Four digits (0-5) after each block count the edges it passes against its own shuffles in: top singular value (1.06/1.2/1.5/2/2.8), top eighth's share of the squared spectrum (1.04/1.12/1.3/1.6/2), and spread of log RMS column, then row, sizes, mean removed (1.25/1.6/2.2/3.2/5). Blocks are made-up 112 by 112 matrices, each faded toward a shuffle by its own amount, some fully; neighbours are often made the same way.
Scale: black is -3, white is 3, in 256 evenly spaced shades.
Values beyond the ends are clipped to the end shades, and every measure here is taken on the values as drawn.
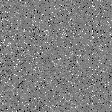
3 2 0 0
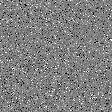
2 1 0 0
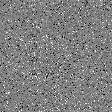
3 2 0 0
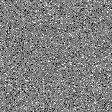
2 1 0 0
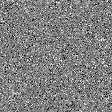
3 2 0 1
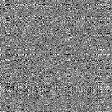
4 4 2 4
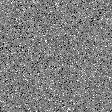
0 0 0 0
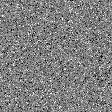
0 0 0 0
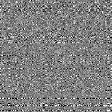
4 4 2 4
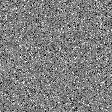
2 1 0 0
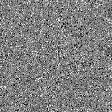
3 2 1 1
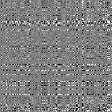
5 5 4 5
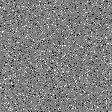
0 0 0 0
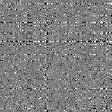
4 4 2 3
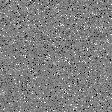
1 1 0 0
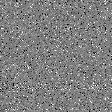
3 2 1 1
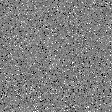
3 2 1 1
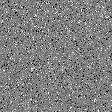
2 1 0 0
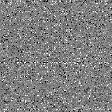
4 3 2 2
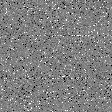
3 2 0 1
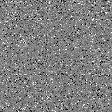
3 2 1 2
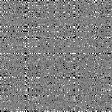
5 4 3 4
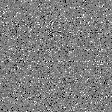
3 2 1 2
